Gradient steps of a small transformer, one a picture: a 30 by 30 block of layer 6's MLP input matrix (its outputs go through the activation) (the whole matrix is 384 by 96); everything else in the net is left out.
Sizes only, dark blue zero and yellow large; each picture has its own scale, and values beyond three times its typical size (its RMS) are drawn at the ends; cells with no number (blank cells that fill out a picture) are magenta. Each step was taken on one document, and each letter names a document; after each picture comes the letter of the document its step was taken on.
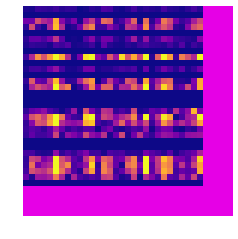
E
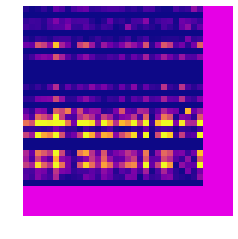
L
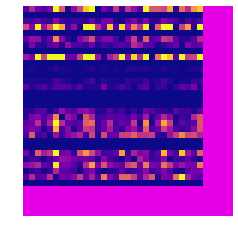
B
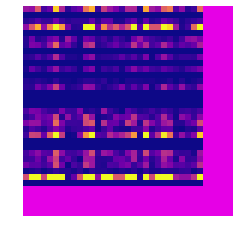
B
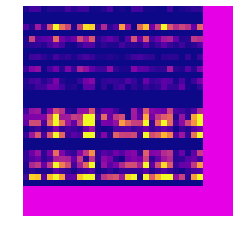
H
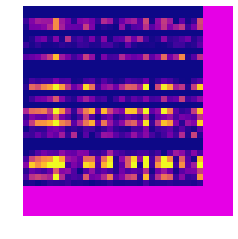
E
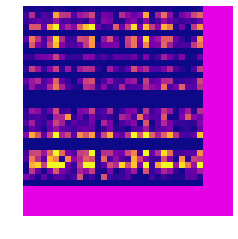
H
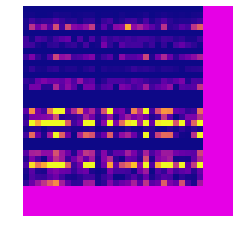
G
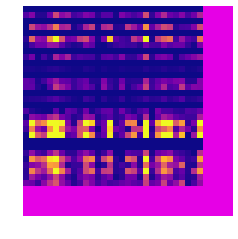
G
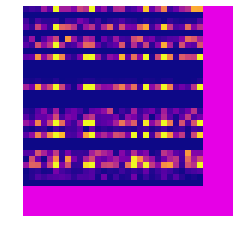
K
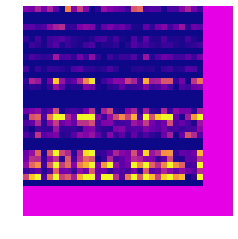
H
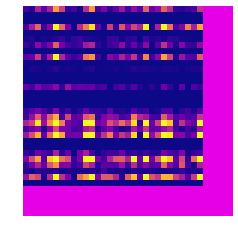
B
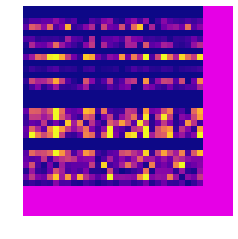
E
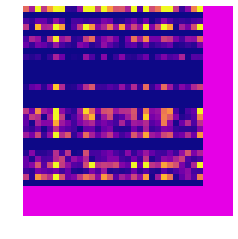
K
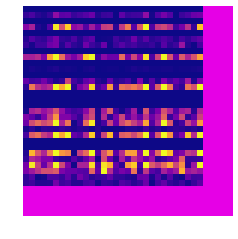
E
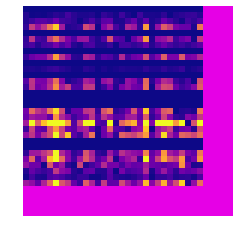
G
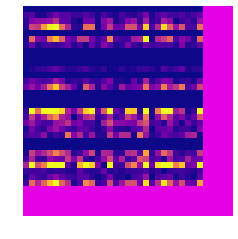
G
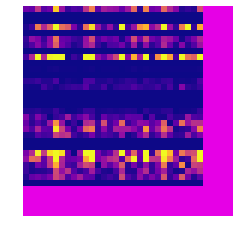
B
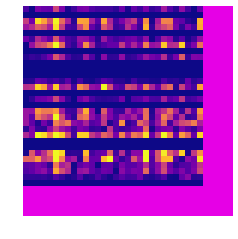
L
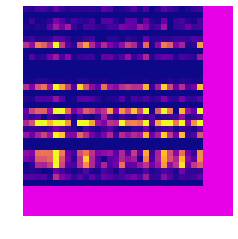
L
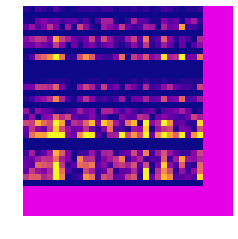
E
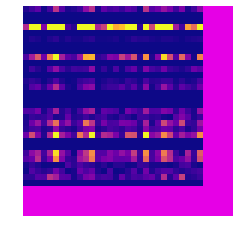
H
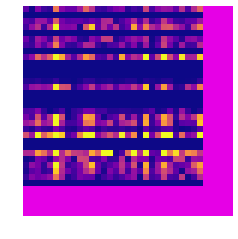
K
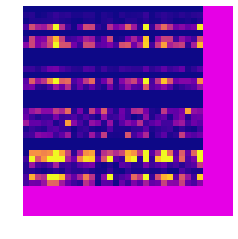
G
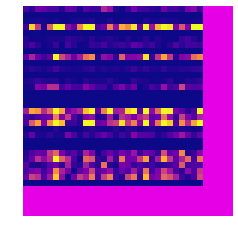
K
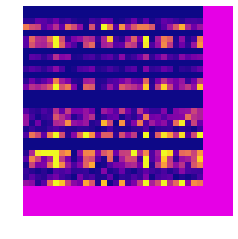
E
